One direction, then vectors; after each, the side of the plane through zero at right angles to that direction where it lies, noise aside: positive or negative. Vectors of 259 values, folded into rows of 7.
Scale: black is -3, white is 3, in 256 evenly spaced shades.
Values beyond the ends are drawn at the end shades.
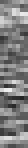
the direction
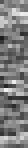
positive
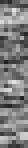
positive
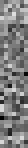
positive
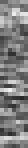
positive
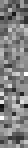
negative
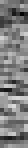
negative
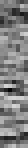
negative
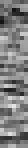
negative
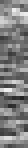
positive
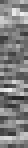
positive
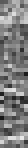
positive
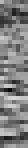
negative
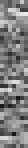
positive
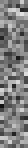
positive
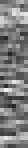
positive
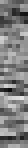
negative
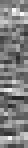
positive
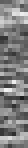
positive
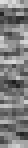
negative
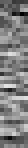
negative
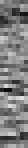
negative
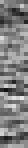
negative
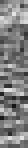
positive
